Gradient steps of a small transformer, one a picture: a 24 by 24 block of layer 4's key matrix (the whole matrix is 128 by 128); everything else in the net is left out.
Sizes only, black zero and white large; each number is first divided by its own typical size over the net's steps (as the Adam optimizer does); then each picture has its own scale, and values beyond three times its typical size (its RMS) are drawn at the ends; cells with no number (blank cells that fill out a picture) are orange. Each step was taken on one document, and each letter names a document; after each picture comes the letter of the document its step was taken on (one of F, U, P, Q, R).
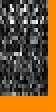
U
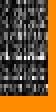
U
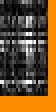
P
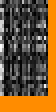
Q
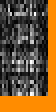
U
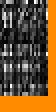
U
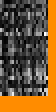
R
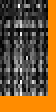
U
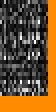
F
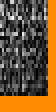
R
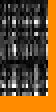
F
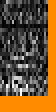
F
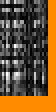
Q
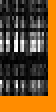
F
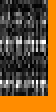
P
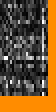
P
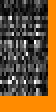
P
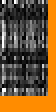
Q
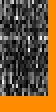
Q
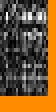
R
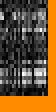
R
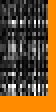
F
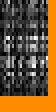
Q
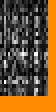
P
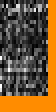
U
